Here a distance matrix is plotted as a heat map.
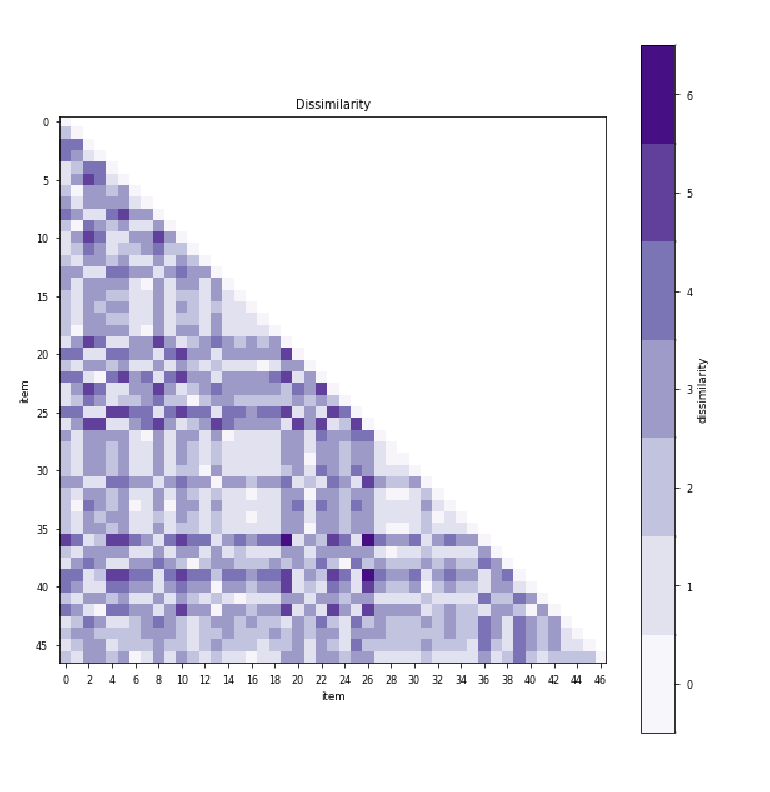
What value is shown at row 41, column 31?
2
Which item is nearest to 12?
30
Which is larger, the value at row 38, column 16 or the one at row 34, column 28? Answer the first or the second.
the first
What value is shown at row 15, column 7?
1
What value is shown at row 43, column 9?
3
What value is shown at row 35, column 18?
1
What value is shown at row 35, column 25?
3
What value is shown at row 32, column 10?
3
